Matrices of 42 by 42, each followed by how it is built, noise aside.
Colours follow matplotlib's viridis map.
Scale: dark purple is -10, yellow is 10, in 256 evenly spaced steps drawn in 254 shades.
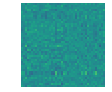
low rank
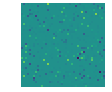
sparse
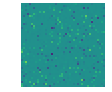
sparse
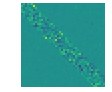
banded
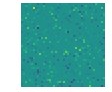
sparse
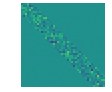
banded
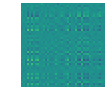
low rank
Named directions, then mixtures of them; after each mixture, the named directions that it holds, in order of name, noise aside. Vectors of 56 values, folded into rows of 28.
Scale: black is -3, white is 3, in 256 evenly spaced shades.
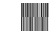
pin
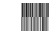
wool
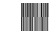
pin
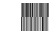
pin, wool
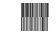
pin, wool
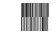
pin, wool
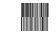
pin, wool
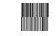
pin, wool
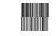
pin, wool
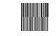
pin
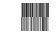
wool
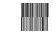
pin, wool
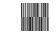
pin, wool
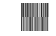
pin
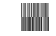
wool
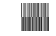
wool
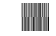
pin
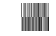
pin, wool
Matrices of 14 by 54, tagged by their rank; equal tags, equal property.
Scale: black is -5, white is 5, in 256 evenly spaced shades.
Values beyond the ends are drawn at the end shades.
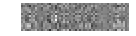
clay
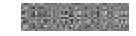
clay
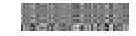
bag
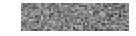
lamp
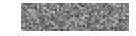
lamp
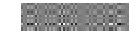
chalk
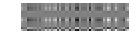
chalk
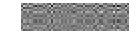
bag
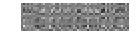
clay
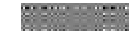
chalk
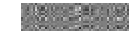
bag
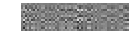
bag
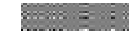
chalk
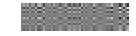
chalk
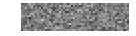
lamp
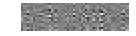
clay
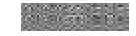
clay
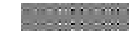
chalk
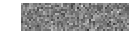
lamp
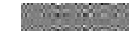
bag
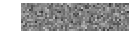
lamp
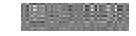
bag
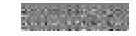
clay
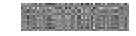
clay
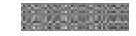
bag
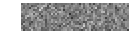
lamp
